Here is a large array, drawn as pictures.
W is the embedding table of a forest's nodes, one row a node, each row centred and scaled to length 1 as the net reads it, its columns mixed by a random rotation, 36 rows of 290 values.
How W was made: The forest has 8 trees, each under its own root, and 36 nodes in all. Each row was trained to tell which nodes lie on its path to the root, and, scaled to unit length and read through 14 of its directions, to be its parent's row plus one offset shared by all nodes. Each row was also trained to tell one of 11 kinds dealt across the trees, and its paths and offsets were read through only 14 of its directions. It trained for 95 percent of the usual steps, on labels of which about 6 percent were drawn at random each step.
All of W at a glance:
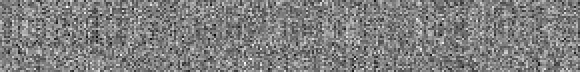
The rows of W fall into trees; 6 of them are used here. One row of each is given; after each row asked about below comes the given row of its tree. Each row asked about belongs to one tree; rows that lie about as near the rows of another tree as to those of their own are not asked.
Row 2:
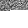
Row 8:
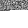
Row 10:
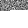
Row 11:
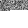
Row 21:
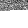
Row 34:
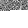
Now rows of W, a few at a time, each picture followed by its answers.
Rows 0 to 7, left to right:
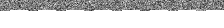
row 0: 34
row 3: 8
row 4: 11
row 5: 8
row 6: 11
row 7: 21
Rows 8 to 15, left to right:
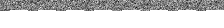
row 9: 2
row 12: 11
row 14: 34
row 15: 11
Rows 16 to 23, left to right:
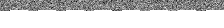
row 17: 11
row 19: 21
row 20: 8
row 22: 21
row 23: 2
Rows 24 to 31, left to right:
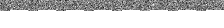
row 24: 11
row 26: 8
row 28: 10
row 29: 21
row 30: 34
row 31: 2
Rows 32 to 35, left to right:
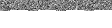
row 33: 10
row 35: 21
